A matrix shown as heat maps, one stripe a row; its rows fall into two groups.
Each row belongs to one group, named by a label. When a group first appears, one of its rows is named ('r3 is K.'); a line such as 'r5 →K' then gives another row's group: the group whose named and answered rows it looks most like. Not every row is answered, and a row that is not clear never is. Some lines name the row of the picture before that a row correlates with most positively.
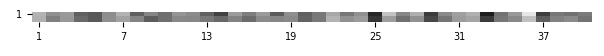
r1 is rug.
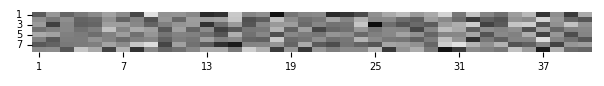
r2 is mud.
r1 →rug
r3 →rug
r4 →mud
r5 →rug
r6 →mud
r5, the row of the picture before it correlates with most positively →1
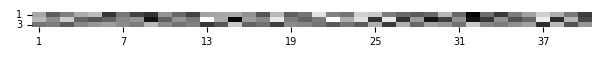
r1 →mud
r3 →rug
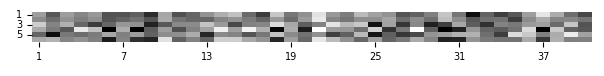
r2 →mud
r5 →rug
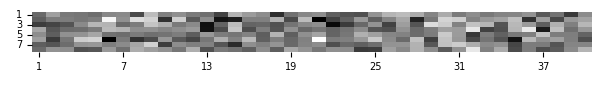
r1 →rug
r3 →rug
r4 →rug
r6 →mud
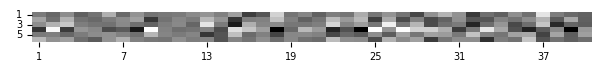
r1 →mud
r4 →rug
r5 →rug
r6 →rug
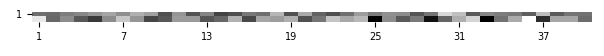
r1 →mud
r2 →rug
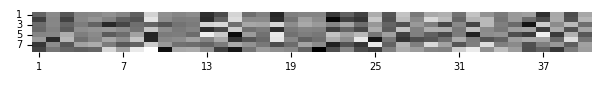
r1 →rug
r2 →rug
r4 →rug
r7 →rug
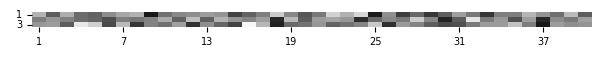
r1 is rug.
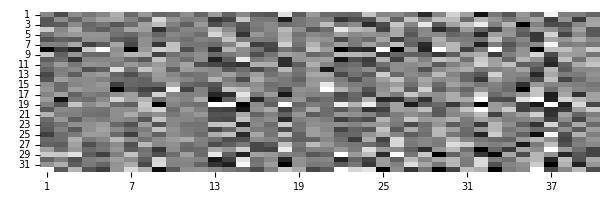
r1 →mud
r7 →mud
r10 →rug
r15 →mud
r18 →rug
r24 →rug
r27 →mud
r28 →mud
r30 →rug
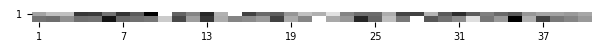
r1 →mud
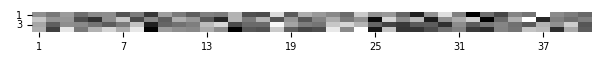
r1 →mud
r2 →rug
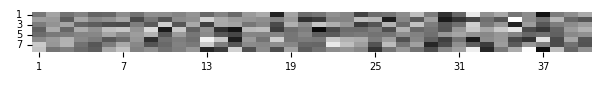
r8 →rug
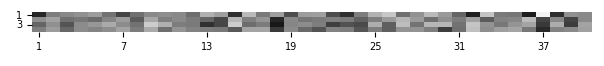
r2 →rug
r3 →rug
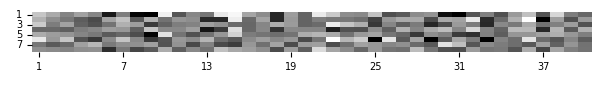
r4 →rug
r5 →mud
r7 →mud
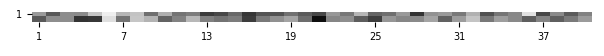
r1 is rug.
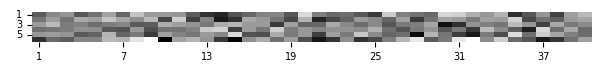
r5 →mud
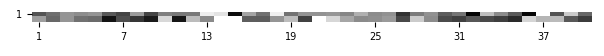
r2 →mud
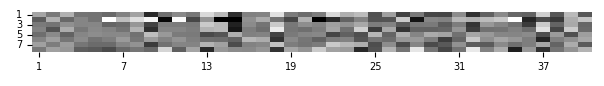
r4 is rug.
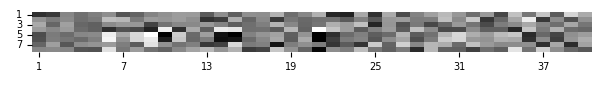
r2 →rug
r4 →mud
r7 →rug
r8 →mud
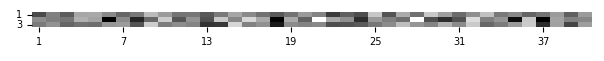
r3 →rug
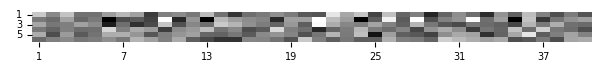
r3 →mud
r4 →mud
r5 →rug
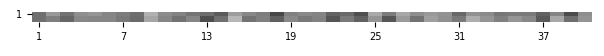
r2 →rug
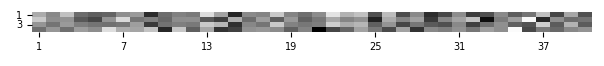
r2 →rug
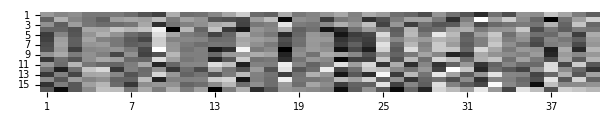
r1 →mud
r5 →rug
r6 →rug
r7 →rug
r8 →rug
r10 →rug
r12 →mud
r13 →rug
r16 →rug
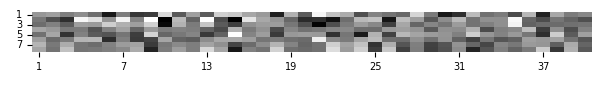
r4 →rug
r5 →rug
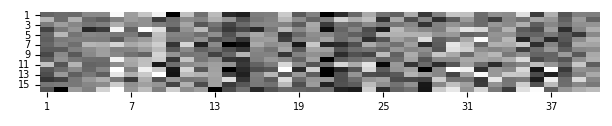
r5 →rug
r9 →rug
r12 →mud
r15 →mud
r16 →rug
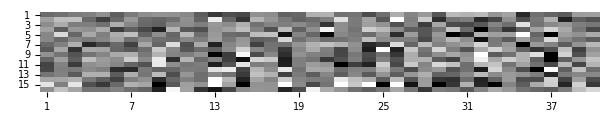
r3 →mud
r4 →mud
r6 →mud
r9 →rug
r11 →rug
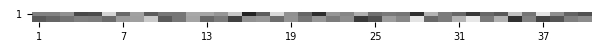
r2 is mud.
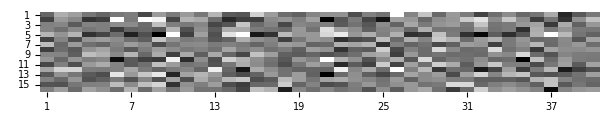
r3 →rug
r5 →mud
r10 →mud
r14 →mud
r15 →mud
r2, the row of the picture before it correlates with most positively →2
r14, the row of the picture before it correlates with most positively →1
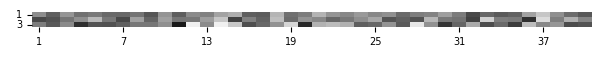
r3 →mud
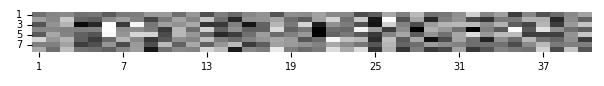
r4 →mud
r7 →mud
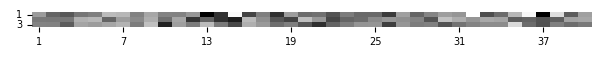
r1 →rug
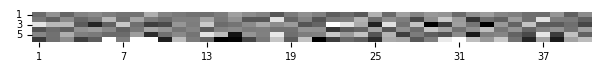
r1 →rug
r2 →mud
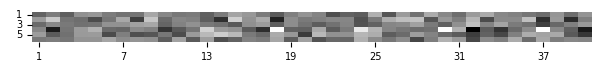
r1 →rug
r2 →rug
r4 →mud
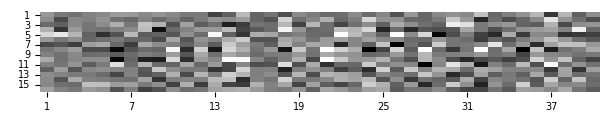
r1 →rug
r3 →mud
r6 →mud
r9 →mud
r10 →mud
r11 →mud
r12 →rug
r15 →mud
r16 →mud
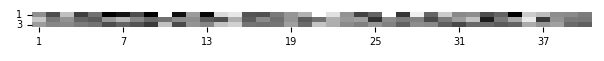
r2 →rug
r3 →mud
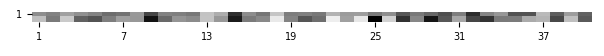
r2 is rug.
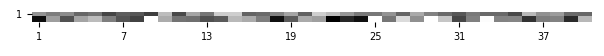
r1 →mud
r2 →rug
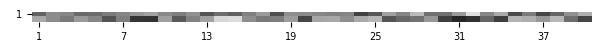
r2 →mud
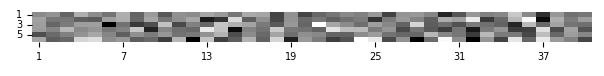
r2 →rug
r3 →mud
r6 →mud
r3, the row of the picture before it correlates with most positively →2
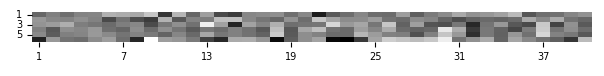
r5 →mud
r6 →rug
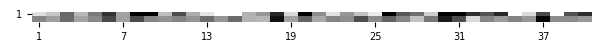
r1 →mud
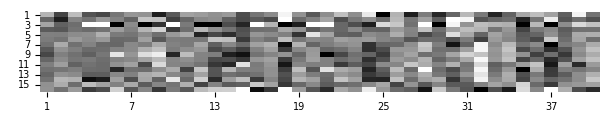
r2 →mud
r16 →mud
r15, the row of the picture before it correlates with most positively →2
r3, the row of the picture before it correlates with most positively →2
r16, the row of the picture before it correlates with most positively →1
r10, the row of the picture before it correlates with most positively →2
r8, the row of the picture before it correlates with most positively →2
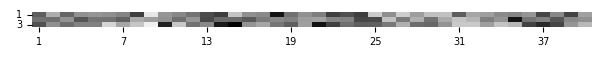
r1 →rug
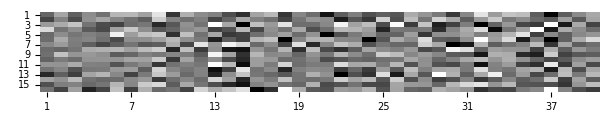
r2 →rug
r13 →rug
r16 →mud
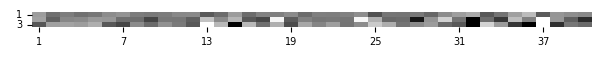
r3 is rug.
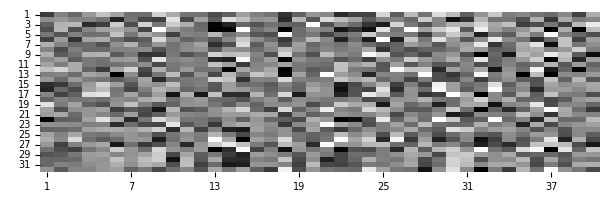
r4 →rug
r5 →mud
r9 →mud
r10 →rug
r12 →rug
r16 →rug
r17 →mud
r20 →mud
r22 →rug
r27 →mud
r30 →mud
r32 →mud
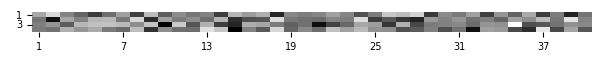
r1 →rug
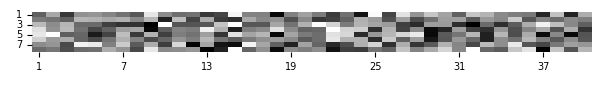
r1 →rug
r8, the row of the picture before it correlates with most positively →1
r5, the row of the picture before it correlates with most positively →1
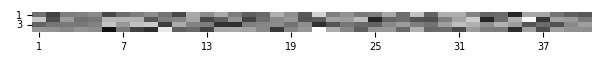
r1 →mud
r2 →rug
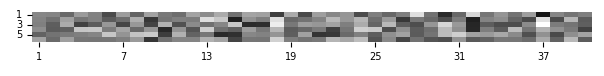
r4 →mud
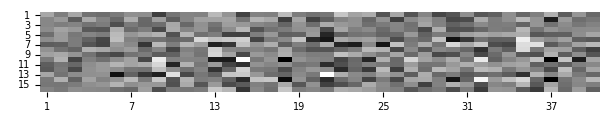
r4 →mud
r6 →mud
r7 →rug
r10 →rug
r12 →rug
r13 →mud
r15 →mud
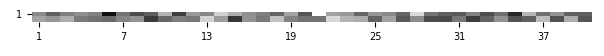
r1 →mud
